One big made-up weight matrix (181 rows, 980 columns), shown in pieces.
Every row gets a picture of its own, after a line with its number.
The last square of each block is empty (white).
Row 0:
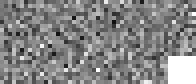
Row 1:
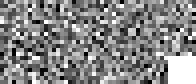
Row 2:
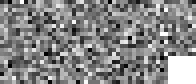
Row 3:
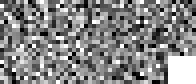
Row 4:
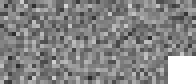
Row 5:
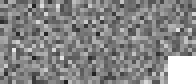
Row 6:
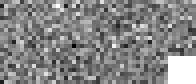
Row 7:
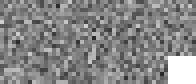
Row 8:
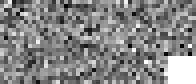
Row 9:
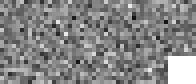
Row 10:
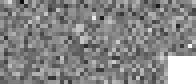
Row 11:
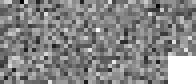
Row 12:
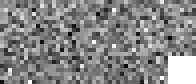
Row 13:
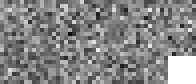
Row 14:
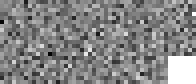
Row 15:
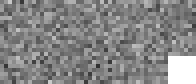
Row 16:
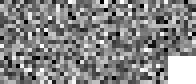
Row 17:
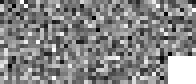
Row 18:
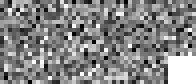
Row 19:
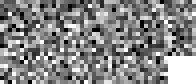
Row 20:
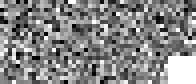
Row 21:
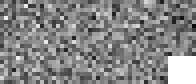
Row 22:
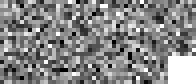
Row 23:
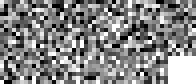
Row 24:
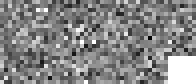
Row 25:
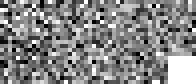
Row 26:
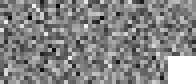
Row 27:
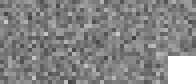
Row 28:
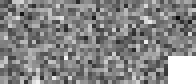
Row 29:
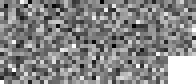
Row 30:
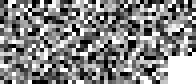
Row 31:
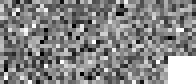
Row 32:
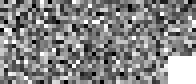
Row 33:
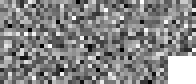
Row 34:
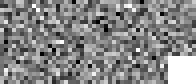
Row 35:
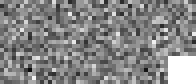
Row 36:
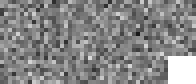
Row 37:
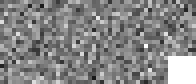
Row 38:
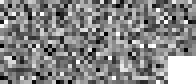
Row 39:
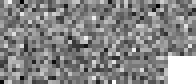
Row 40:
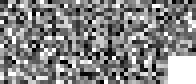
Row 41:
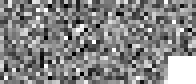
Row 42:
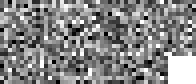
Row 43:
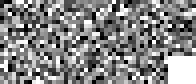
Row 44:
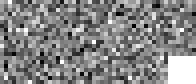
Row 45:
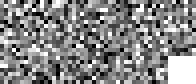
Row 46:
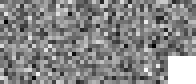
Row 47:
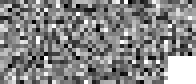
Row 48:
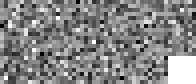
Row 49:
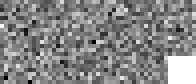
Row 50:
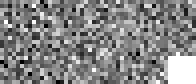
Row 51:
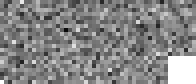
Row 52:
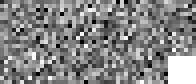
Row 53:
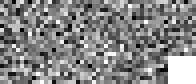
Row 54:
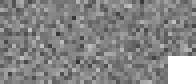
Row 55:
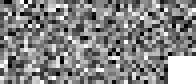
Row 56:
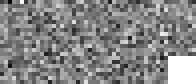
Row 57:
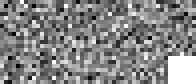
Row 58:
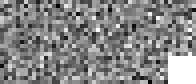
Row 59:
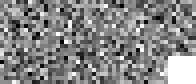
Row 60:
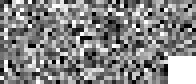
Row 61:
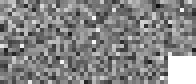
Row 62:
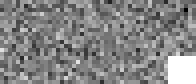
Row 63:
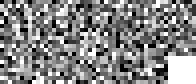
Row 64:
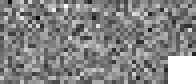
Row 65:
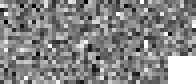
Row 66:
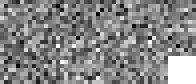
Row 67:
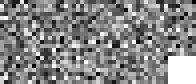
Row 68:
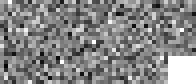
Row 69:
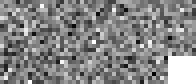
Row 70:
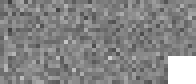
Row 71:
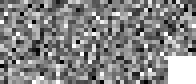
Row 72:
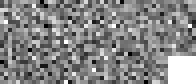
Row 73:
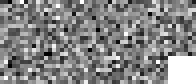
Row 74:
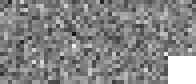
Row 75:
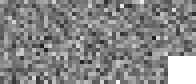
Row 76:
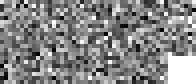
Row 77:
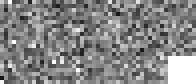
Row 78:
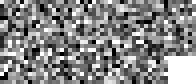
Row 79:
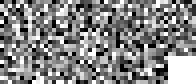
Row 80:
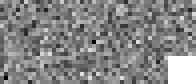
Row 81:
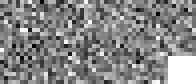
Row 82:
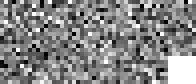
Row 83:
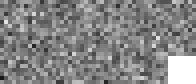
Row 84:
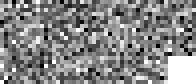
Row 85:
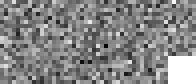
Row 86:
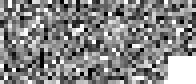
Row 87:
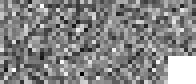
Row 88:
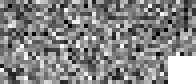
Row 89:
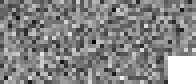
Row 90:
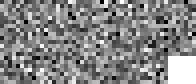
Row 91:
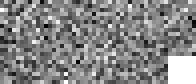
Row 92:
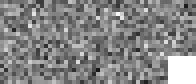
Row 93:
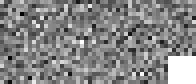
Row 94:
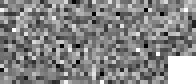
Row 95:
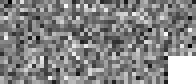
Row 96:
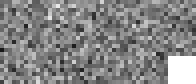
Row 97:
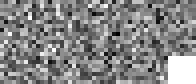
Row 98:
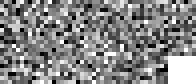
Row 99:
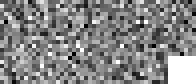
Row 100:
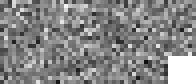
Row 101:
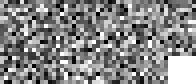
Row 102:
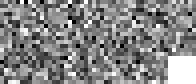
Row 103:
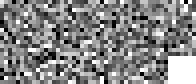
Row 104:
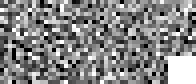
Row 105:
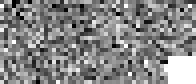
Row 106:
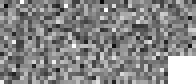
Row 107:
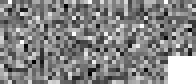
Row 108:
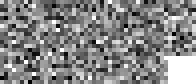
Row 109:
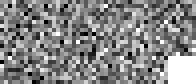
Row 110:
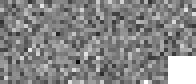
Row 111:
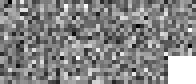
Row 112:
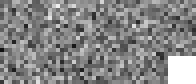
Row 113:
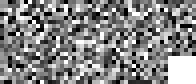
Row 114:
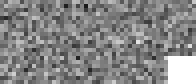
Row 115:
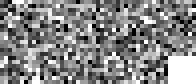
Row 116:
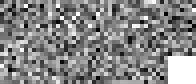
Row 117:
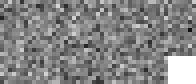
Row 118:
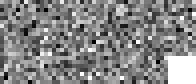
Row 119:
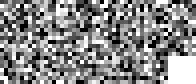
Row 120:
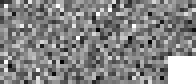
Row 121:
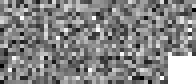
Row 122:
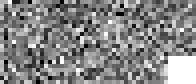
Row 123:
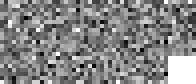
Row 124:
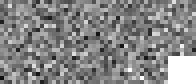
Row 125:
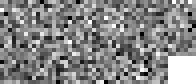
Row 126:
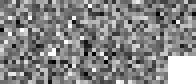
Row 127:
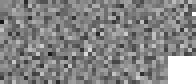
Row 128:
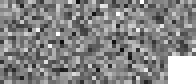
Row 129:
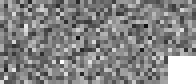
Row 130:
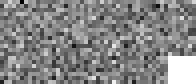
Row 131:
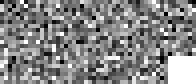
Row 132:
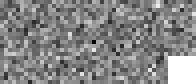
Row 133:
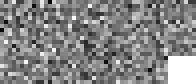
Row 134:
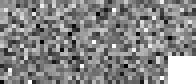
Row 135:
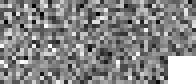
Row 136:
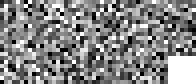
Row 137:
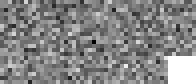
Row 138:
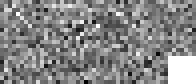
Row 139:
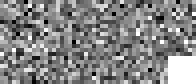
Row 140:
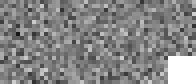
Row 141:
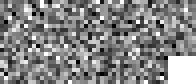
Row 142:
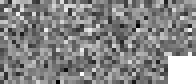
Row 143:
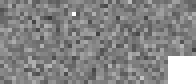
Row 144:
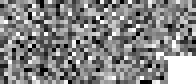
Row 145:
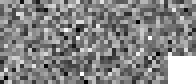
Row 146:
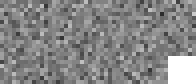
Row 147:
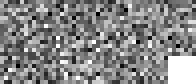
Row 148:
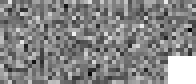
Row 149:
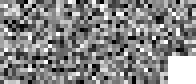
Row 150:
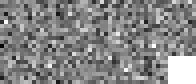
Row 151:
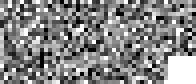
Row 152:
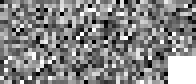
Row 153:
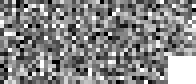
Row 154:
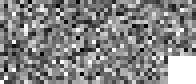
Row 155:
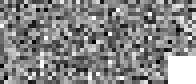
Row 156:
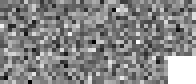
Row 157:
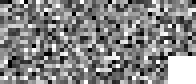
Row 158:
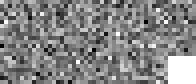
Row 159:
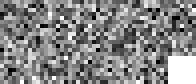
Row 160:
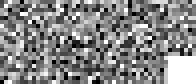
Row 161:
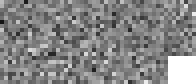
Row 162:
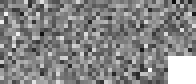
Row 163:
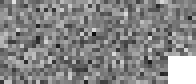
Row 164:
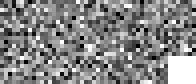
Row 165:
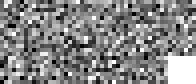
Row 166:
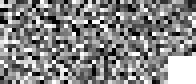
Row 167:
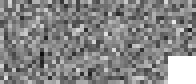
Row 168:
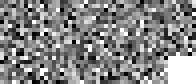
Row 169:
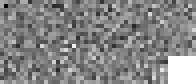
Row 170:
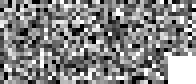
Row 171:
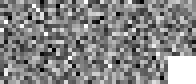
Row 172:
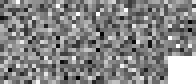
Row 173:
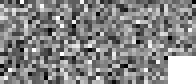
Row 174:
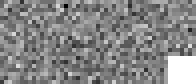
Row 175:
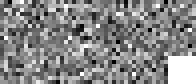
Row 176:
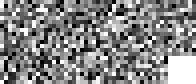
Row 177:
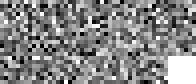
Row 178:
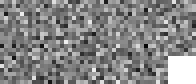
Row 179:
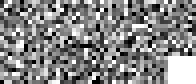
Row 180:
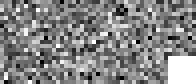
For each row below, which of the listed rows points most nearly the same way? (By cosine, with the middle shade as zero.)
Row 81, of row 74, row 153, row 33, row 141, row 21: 33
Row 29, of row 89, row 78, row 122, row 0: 122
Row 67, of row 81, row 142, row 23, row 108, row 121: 23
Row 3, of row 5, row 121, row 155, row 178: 5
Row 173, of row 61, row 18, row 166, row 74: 74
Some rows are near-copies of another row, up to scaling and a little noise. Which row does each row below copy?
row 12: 134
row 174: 160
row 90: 16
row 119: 46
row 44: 68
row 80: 118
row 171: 26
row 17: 131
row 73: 157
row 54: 164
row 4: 57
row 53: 98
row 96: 112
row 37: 71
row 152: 52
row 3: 99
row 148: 107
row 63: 79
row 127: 14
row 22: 128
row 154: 129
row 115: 28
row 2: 56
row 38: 158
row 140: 168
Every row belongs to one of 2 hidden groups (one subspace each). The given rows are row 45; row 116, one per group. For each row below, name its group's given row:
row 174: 116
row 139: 45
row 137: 116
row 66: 116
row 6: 116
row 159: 116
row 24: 116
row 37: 45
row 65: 45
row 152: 116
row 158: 45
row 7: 45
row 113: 116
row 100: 116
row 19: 116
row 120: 116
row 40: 45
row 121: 116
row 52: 116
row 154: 116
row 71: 45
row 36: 45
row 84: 116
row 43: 116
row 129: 116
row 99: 45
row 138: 116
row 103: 45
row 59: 45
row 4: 116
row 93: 116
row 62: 45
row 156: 116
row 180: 116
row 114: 116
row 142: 116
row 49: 116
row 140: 45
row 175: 116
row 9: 45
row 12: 116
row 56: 116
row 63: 45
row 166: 45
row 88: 45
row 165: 116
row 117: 116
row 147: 116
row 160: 116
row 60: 116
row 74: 116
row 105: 116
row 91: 45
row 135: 45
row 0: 45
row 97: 45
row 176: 116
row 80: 116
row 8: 116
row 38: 45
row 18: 116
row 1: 45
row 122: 116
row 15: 116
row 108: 116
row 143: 45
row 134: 116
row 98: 45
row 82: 45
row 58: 116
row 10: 116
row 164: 45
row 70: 116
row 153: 116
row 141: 45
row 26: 45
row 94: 45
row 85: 45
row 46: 45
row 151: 116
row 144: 45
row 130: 116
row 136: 116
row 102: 45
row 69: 116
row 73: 116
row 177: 45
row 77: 116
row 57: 116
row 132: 116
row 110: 45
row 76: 116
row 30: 45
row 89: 116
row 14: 45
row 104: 45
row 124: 45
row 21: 116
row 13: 116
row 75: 45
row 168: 45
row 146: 45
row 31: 116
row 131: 116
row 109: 45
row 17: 116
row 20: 45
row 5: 45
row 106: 116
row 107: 116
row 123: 116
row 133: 45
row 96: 116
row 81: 45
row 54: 45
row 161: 45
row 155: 116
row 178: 45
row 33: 45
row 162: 45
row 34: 45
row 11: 116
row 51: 116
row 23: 116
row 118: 116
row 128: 45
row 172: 116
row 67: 116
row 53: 45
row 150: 45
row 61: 116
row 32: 45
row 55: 116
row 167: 116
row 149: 45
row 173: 116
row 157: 116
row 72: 45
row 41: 116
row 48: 116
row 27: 45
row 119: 45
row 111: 116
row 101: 116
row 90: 45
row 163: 116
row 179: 116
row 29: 116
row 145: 116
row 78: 116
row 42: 116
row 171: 45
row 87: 116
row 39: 116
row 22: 45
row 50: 45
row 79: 45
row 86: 116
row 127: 45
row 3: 45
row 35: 45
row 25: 45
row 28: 116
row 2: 116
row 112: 116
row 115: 116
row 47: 116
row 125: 45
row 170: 116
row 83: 45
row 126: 45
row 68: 116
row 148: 116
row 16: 45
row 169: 116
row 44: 116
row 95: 116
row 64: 116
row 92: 45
